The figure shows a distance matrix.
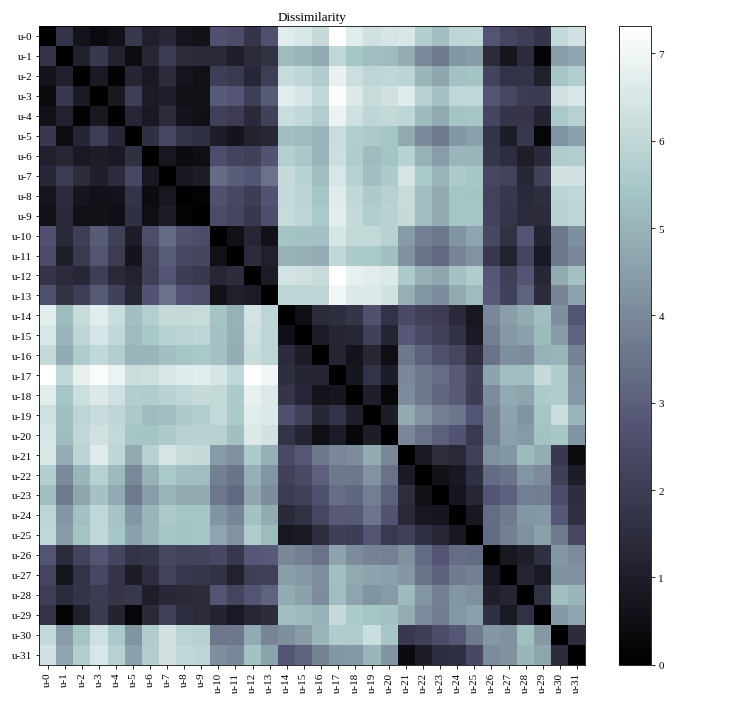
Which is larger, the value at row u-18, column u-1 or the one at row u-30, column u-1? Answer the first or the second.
the first
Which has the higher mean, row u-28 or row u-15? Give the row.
u-15
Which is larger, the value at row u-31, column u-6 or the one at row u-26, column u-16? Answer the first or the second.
the first
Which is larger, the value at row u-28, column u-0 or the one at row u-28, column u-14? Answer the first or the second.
the second
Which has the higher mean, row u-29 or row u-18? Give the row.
u-18
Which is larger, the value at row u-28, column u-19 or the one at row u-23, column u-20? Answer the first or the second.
the first
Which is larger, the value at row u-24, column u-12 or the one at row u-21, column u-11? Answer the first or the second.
the first
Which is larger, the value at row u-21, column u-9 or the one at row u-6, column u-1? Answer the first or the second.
the first
